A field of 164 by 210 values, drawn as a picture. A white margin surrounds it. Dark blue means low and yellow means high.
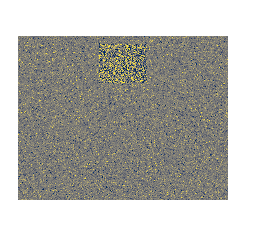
Grain: fine. Odd patch: rougher, in the top middle. Stripes: none. Roughest part: top middle.
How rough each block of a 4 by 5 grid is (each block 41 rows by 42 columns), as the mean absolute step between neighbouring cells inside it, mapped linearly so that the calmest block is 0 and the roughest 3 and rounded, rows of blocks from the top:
00300
00100
00000
00000
